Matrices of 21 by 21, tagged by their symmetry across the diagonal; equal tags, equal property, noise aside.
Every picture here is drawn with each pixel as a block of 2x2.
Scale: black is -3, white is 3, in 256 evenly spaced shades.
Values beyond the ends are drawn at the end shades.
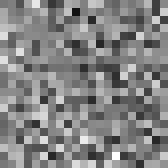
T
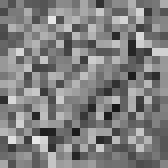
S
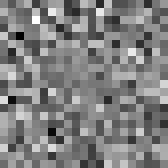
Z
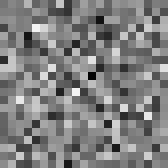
Z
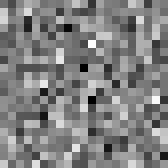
T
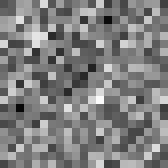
S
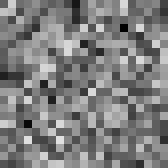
S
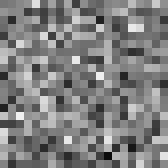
T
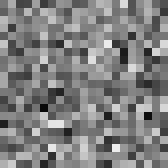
Z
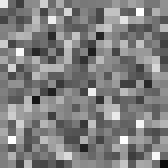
S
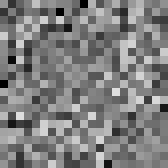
S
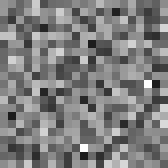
S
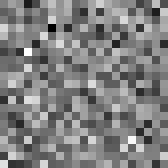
Z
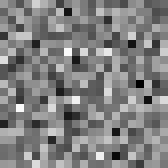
T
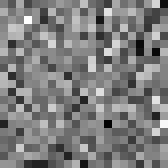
T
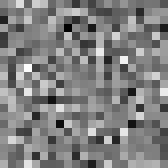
Z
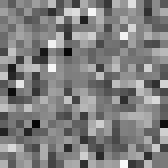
Z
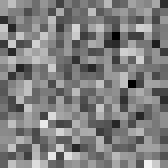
T
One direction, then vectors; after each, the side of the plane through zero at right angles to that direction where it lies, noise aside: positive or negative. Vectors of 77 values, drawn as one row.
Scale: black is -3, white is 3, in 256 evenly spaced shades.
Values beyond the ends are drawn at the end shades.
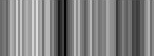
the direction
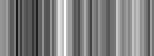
negative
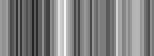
negative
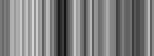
positive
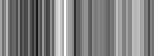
negative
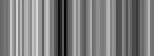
positive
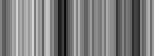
positive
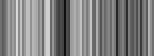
positive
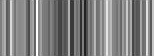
positive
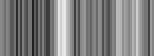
negative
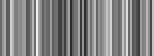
positive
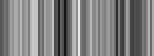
positive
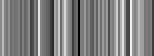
negative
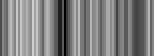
positive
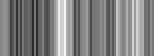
negative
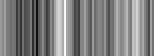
negative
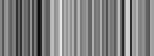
negative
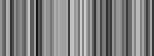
negative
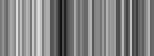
positive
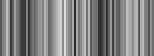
negative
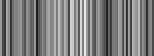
negative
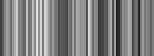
positive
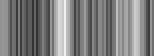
negative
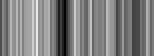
positive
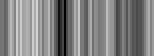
positive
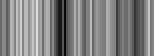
positive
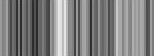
negative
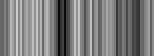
positive
